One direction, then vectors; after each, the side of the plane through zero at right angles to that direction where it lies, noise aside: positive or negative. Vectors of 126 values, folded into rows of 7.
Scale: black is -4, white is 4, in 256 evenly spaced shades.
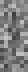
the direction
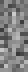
negative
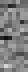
negative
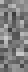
positive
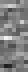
positive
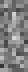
negative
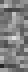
negative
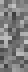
positive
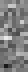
positive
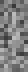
negative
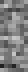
negative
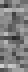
positive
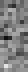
negative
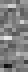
positive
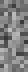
negative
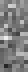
positive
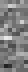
positive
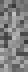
negative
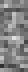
negative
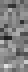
negative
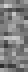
negative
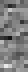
negative
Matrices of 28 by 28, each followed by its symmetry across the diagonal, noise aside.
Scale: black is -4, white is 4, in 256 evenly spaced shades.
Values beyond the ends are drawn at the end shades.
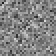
symmetric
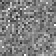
symmetric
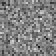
symmetric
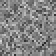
symmetric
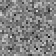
symmetric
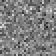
neither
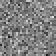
neither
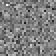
neither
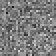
symmetric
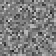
symmetric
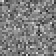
neither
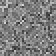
symmetric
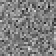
neither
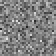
neither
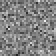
neither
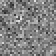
symmetric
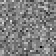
neither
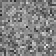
symmetric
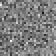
neither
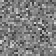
neither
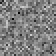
symmetric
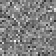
neither
